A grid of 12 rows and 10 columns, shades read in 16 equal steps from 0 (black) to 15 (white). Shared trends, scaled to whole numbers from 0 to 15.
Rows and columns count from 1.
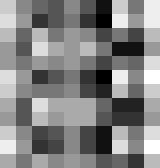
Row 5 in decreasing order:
13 9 9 9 8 7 7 7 6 4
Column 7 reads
1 0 4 7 4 0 2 6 5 1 1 5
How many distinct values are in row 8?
5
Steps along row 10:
down down up up down down up down up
